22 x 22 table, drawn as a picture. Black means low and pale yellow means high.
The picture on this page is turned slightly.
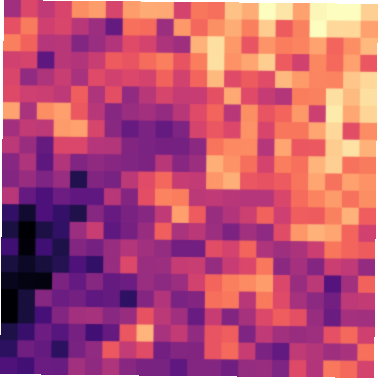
The field climbs toward the top right. The ninth with the lowest average is the bottom left. The values follow a bell shape. The top right is the ninth with the highest average. Neither half mirrors the other.
